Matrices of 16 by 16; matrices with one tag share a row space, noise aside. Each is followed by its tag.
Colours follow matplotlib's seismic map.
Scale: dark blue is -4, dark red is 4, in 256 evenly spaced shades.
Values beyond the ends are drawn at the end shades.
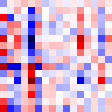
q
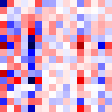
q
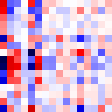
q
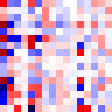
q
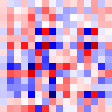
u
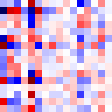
q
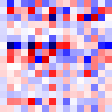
u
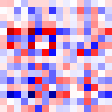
u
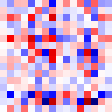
u
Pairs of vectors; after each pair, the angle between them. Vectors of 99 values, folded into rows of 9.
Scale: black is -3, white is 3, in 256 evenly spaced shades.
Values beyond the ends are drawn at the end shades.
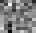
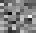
partly aligned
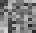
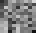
nearly parallel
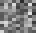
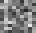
partly aligned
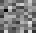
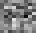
orthogonal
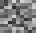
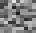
nearly parallel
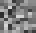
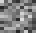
orthogonal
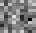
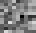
partly aligned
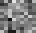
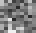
nearly opposite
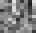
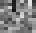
nearly opposite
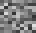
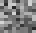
partly opposed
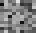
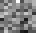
partly aligned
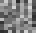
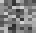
orthogonal
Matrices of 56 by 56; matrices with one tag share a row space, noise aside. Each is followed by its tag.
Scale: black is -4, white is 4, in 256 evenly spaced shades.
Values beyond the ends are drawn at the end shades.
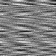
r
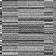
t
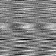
r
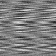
r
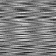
r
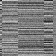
t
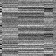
t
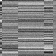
t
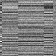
t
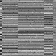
t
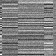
t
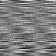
r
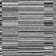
t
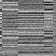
t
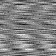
r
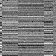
t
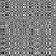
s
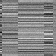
t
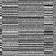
t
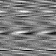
r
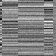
t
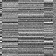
t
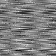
r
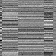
t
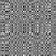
s
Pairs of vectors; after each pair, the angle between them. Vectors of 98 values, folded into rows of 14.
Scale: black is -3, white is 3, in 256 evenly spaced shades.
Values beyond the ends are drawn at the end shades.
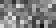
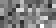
partly opposed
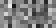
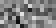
orthogonal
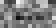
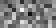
orthogonal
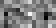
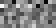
orthogonal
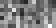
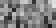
nearly opposite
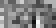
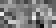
partly opposed
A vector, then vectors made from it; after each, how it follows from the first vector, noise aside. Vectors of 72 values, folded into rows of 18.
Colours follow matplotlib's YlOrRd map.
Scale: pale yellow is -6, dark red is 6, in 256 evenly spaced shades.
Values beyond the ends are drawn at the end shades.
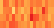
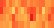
sign-scrambled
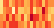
scaled up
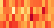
scaled up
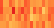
negated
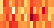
scaled up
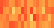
sign-scrambled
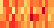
scaled up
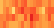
sign-scrambled
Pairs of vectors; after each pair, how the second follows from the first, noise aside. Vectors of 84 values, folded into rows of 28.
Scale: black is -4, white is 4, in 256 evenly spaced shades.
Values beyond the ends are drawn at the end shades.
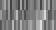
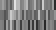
reversed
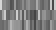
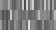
wrapped around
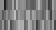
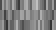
reversed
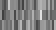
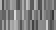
reversed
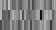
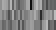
wrapped around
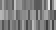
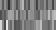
reversed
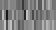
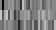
wrapped around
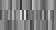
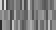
wrapped around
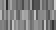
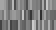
wrapped around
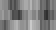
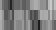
wrapped around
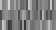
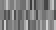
reversed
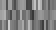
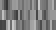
wrapped around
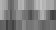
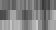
reversed
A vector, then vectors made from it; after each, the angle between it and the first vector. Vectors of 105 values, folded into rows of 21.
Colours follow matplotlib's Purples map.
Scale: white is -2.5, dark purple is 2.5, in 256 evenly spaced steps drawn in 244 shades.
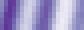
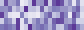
orthogonal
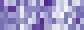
partly aligned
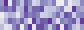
orthogonal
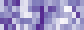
partly aligned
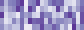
orthogonal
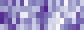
partly aligned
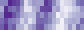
nearly parallel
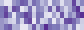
orthogonal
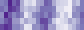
nearly parallel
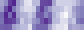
nearly parallel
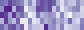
partly aligned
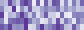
orthogonal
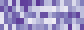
orthogonal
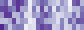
partly aligned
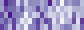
partly aligned
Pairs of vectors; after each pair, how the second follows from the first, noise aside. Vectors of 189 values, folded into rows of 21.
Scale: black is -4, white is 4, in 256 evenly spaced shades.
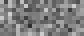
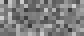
copied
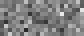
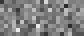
wrapped around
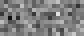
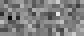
copied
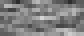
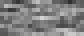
copied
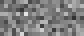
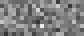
wrapped around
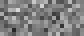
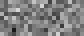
copied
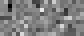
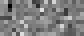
copied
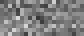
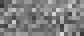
wrapped around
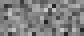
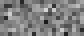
copied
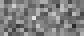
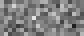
copied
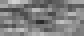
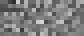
sign-scrambled
